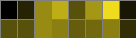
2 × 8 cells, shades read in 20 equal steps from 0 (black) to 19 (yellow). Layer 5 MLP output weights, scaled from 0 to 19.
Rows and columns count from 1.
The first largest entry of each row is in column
7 3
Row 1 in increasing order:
0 2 3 7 12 13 15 19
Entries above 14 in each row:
2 0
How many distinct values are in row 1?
8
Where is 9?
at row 2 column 6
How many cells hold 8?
1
